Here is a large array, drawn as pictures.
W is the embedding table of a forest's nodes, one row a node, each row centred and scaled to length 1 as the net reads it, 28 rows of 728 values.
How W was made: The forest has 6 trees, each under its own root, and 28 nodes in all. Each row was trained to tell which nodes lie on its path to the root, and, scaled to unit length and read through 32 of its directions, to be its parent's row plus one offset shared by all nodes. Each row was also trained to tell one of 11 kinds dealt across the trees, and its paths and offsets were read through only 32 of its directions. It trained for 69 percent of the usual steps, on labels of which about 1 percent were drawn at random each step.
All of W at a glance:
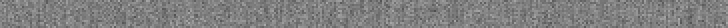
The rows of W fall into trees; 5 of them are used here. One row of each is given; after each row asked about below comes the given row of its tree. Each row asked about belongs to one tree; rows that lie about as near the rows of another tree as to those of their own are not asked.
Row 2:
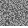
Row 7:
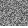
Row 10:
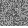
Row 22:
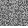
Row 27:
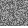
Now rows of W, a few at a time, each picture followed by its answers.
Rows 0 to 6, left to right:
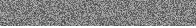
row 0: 7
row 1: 7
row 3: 22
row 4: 7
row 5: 27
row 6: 2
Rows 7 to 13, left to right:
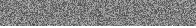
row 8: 2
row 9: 10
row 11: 10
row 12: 7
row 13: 22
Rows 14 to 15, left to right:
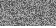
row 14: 27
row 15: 10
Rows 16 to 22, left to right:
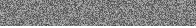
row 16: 10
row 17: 10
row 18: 22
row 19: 2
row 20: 27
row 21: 27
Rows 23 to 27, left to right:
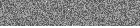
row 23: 22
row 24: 22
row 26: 2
